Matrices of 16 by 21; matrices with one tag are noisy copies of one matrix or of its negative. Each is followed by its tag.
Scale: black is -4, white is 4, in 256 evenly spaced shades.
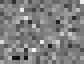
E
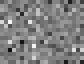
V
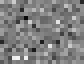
E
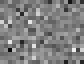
V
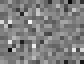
V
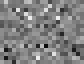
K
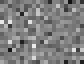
V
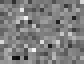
E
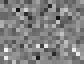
K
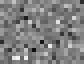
E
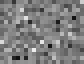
E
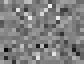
K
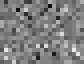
K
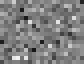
E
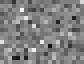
E
